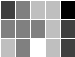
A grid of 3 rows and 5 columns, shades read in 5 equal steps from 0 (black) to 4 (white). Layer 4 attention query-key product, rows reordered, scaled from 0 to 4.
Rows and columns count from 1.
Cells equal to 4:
1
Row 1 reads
1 2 3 3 0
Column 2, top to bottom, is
2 2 2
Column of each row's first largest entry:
3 4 3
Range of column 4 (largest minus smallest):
0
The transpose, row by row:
1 2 3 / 2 2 2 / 3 2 4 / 3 3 3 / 0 1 1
